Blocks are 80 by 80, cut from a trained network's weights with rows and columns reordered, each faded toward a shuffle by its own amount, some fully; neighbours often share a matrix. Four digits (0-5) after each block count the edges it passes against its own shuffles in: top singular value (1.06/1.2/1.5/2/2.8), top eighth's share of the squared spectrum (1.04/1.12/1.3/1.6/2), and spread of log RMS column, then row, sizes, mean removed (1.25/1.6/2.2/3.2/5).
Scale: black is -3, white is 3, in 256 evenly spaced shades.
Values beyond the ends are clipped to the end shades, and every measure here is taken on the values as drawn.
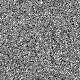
0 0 0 0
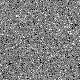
0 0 0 0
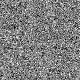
0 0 0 0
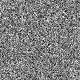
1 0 0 0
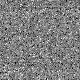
0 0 0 0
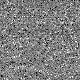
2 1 1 0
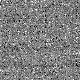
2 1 1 0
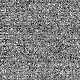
2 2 1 0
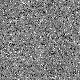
1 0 0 0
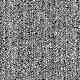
3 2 0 1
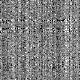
4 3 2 3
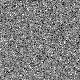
0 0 0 0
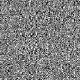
3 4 2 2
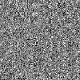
3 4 2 2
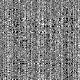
4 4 2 3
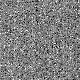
1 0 0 0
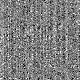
3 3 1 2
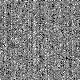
3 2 0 1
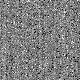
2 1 0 0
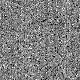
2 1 0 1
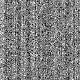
4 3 1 2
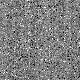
1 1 0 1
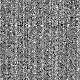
3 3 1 2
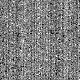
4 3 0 2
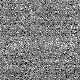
3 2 2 0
